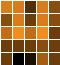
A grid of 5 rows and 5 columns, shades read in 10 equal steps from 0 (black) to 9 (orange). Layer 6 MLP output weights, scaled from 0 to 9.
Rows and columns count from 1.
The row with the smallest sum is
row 5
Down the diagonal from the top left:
8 8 7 5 4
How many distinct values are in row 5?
4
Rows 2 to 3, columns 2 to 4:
8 4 8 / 9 7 9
